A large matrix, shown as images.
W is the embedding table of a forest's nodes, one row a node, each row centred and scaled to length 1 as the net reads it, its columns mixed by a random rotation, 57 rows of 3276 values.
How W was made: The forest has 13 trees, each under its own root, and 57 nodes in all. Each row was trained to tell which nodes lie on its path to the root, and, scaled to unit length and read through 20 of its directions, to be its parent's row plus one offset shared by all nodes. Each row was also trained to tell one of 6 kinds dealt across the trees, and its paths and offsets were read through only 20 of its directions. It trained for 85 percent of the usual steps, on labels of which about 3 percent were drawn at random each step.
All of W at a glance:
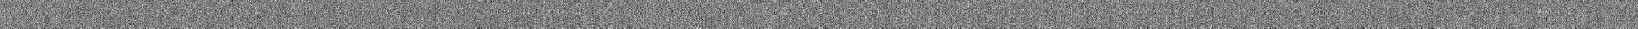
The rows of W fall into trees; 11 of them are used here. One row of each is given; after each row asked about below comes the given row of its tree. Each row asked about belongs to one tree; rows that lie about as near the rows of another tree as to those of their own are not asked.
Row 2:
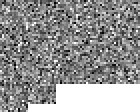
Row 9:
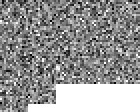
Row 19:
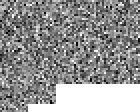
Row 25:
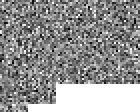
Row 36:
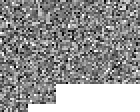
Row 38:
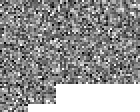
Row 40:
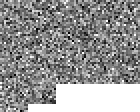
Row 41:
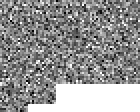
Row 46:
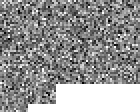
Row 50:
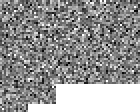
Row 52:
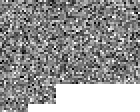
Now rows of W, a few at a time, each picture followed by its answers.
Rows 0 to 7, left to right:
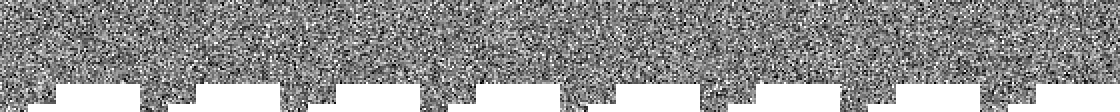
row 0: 40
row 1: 2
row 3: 2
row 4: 46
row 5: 19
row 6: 9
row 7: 38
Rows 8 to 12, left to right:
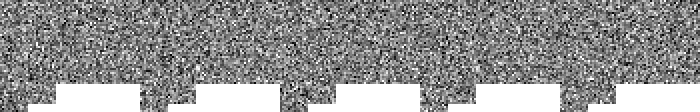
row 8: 41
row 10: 36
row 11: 50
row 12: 50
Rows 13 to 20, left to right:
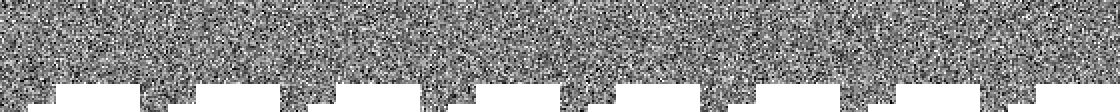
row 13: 9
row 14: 25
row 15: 41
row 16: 50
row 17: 41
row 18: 19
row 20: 36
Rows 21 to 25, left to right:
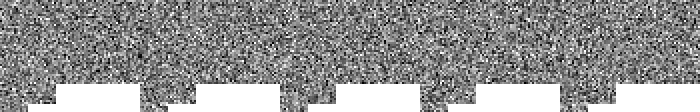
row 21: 40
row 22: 46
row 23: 25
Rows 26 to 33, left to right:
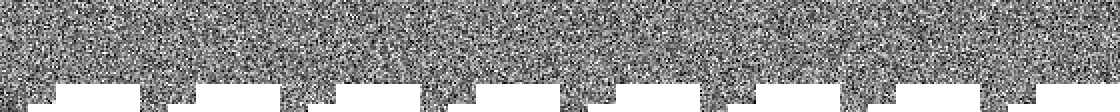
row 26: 41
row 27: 41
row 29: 50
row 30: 36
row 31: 40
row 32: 46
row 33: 40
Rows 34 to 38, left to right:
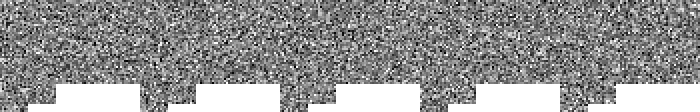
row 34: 52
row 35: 2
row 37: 52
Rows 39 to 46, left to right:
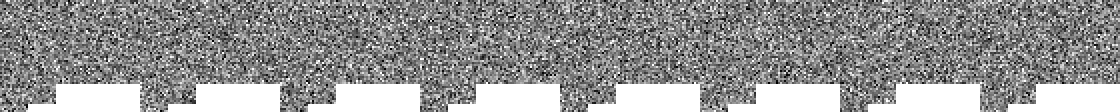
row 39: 50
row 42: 52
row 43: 25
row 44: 52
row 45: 38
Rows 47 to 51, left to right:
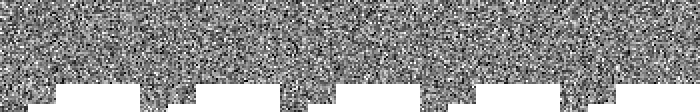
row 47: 36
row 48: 46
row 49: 36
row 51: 9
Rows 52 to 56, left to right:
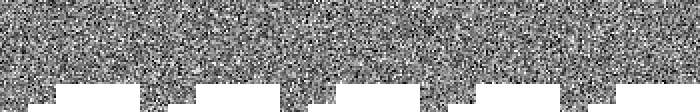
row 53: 38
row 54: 38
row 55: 19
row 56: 38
